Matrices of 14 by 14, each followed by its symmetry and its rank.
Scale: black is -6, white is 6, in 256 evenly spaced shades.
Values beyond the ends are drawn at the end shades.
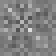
symmetric, rank three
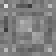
symmetric, rank three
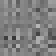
neither, rank two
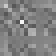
symmetric, rank three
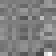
neither, rank two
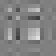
symmetric, rank one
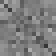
symmetric, full rank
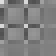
symmetric, rank one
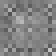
symmetric, rank three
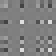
symmetric, rank one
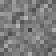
symmetric, full rank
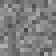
neither, full rank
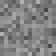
neither, full rank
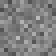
symmetric, full rank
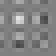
symmetric, rank one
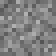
symmetric, full rank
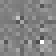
symmetric, rank three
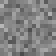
neither, full rank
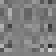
neither, rank two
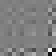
symmetric, rank one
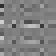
neither, rank two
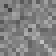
symmetric, full rank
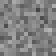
neither, full rank
